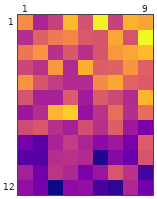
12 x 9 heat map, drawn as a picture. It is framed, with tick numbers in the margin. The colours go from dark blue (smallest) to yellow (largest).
Slope: up to the top. Average level on the scale: 50%. Ninth with the lowest average: bottom left. Ninth with the highest average: top right.
